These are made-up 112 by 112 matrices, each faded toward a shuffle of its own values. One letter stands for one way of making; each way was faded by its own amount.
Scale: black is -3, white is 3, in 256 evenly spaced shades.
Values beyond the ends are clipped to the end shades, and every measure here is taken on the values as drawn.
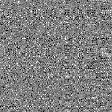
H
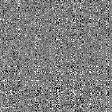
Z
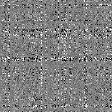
Z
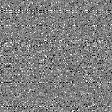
H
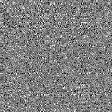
H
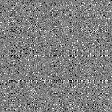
H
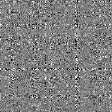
Z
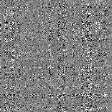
Z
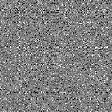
H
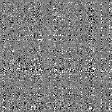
Z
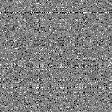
H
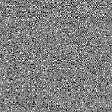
H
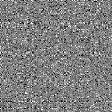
H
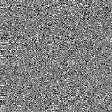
H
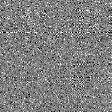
H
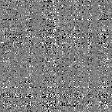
Z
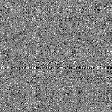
H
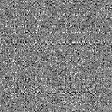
H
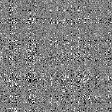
Z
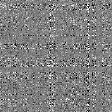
Z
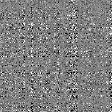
Z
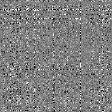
Z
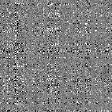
Z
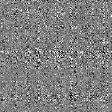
Z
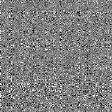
Z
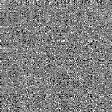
H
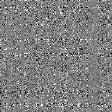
Z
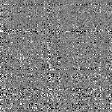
Z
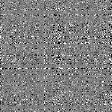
Z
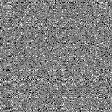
H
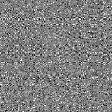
H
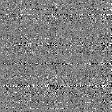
Z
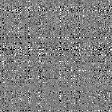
Z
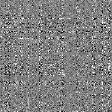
Z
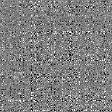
Z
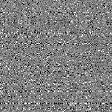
H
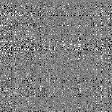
Z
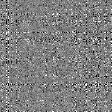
Z
